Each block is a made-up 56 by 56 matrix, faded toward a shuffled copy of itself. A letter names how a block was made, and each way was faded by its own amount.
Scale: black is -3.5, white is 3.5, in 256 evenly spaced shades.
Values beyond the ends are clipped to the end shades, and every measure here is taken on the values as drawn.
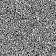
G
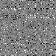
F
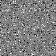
F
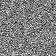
G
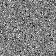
G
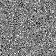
G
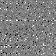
F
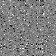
F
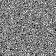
G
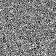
G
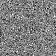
G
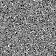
G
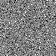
G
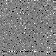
F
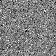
G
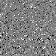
F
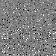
F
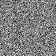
G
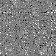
F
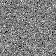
G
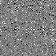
F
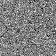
G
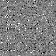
F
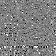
F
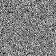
G
